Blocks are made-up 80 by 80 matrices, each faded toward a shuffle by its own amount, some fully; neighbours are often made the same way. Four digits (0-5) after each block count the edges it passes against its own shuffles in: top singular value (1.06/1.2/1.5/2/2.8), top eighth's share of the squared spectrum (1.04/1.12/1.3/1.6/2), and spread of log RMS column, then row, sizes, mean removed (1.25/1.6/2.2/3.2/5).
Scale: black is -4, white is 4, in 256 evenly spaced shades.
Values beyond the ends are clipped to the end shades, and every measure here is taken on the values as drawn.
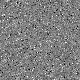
0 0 0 0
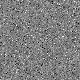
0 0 0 0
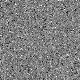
0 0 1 0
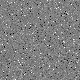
0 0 0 0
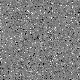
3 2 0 0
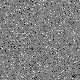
2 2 0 0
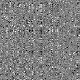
4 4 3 2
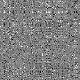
4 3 2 2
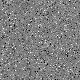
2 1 0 0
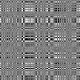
5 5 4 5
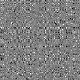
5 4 2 2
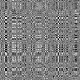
5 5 4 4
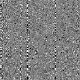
4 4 3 1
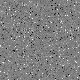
2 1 0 0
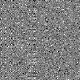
4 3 2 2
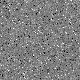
0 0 0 0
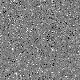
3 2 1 0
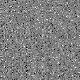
3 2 1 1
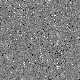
2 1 0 0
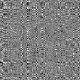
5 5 3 3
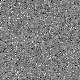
0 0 0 0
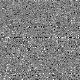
3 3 1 2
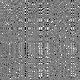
5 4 3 2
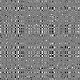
5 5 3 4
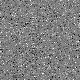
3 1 0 0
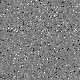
3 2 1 1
